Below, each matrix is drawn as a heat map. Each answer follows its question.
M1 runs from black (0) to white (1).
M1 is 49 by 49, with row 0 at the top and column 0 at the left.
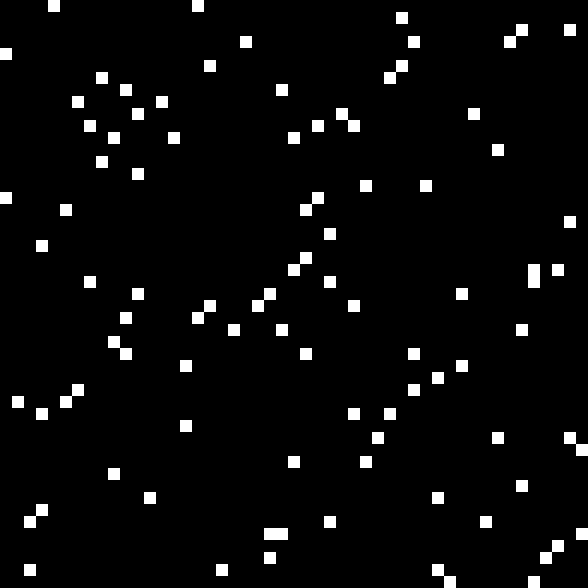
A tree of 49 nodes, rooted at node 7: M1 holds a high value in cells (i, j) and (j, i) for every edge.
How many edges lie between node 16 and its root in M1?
3
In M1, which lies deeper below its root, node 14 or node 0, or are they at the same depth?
node 14
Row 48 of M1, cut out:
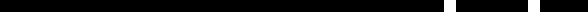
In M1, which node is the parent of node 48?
44
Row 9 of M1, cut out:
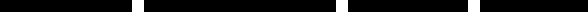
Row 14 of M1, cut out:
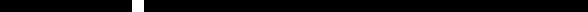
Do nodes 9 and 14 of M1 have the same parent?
yes
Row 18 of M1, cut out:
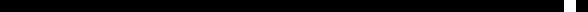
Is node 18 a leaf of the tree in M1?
yes
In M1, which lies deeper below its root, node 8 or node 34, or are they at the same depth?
node 8
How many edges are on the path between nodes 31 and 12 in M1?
3
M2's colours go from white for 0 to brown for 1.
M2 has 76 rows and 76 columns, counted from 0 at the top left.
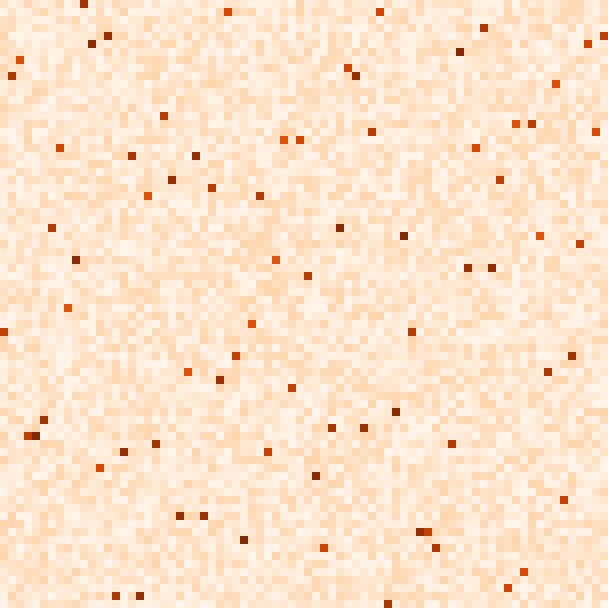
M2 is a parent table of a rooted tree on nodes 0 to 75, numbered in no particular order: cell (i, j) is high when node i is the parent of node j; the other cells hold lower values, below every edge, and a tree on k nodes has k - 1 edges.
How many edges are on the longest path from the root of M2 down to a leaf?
9
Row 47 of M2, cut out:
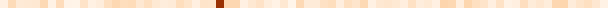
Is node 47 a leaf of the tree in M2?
no
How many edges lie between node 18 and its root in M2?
3
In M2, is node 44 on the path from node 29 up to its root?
yes
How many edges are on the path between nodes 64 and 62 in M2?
2
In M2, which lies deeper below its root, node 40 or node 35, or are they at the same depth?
the same depth
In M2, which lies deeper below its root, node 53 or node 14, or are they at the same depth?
the same depth
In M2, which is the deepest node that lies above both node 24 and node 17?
19
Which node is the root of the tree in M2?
55
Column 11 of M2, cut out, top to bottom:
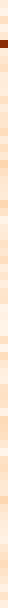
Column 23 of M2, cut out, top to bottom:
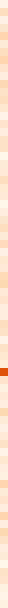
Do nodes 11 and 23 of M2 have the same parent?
no
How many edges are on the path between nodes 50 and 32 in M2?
4
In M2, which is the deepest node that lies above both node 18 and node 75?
19
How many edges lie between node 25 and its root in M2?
4
